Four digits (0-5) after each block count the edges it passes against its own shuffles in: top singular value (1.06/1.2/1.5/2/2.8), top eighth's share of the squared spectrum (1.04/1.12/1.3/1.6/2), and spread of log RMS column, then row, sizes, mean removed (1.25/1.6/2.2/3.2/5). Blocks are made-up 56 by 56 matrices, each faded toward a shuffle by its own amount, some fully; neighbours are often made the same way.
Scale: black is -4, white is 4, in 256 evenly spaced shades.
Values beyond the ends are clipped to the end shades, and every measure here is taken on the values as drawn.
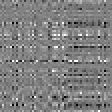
4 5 3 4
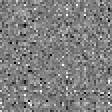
3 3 2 1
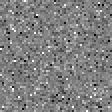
0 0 0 0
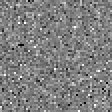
1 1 0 0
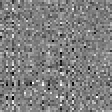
4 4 3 2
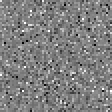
1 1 0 0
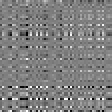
5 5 3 4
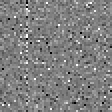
3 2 1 0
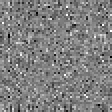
3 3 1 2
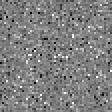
1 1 0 0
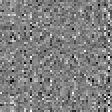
4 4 3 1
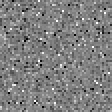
1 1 0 0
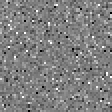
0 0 0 0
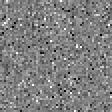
0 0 0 0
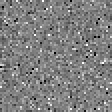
1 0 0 0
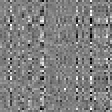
5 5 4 3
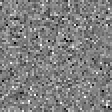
3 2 0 0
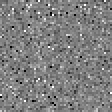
0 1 0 0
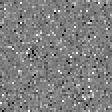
2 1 0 0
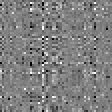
4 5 3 2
